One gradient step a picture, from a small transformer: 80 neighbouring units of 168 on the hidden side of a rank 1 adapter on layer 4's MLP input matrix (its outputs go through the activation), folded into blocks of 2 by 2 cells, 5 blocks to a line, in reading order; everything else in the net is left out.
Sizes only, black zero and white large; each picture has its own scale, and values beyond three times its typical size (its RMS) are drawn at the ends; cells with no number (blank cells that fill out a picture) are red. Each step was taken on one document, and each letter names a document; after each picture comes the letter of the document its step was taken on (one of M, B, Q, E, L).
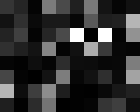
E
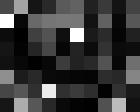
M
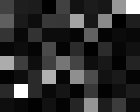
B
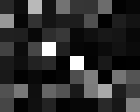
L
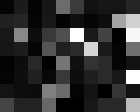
E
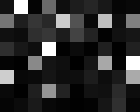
M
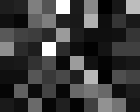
L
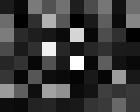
L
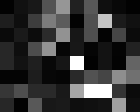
L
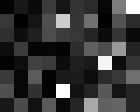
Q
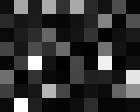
M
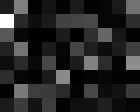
Q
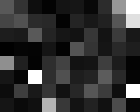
B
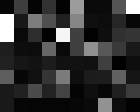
Q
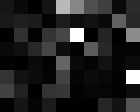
E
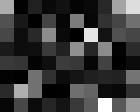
B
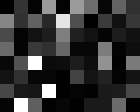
M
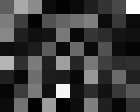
B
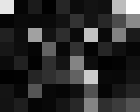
B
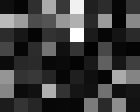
M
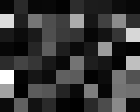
M
